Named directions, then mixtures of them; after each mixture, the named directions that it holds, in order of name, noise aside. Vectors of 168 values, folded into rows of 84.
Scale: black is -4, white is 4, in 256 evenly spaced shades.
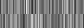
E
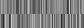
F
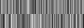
E, F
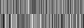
E, F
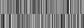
F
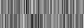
E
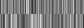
E, F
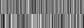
E, F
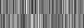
E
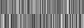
F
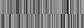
E, F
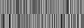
F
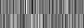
E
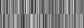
E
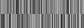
F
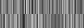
E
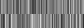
E, F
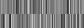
F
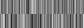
E, F
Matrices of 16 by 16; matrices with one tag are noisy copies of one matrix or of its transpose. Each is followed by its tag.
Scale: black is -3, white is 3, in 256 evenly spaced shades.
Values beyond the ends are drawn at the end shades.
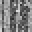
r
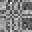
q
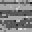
r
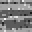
r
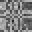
q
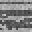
r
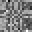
q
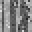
r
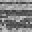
r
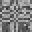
q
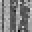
r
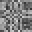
q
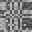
q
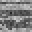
r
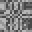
q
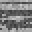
r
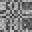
q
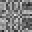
q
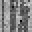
r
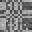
q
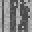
r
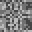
q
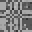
q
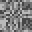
q
